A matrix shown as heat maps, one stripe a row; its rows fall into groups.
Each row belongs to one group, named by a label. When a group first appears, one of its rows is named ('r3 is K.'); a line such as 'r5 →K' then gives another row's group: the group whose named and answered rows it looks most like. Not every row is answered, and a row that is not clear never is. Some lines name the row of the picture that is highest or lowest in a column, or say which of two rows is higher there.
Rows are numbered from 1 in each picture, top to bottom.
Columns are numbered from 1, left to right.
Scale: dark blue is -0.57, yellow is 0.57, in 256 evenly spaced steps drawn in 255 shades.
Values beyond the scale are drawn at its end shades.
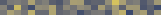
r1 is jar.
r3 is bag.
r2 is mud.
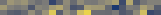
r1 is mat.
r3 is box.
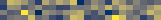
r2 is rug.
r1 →bag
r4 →jar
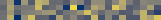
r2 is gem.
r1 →gem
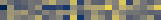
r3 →bag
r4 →gem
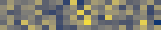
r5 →box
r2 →mat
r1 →gem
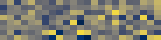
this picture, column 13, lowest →8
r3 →jar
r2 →rug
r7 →box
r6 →mat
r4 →mat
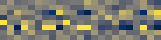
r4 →rug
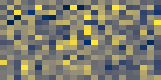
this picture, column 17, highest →2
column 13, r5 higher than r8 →No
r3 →mud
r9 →bag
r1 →mud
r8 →gem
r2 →gem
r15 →box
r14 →box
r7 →mat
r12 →gem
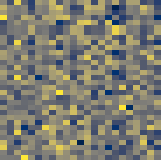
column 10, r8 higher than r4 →No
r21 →rug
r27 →mud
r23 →bag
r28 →box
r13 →rug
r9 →mud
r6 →jar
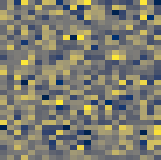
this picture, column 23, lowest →1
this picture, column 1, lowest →26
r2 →gem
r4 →mat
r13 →box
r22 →mat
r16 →mud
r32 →box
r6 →bag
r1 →box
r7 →box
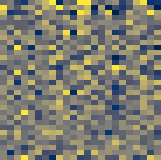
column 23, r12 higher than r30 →No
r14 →jar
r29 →jar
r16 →box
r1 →box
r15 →mud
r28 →mud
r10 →mud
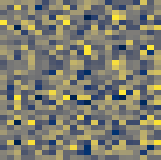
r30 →bag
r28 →box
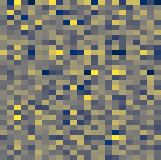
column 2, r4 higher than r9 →No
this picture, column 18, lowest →11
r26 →mud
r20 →mat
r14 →jar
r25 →gem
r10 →mud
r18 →gem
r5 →gem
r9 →mat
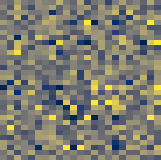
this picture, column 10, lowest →22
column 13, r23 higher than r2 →No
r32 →mud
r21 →rug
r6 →box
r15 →mat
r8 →gem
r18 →rug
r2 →mud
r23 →gem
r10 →mud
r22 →gem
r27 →box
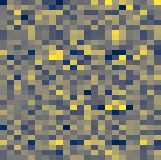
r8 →jar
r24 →mat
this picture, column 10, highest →14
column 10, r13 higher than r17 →No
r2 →mat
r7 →jar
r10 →box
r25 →mud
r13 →gem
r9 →gem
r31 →rug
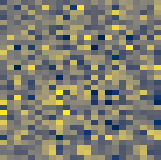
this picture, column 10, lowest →8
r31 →box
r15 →jar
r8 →mat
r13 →gem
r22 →rug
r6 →jar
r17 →mud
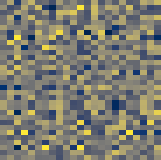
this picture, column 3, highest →8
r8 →mud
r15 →mat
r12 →mud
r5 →gem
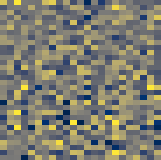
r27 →gem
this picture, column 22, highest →18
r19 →mud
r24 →rug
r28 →jar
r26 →mud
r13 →gem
